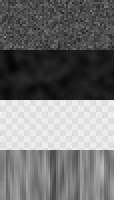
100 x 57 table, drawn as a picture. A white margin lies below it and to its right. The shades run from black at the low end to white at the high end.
It is made of 4 by 1 panels. Panel 1,1: low, fine-grained. Panel 2,1: very low, blotchy, faint in contrast. Panel 3,1: very high, checkered, faint in contrast. Panel 4,1: middling, streaked downward.
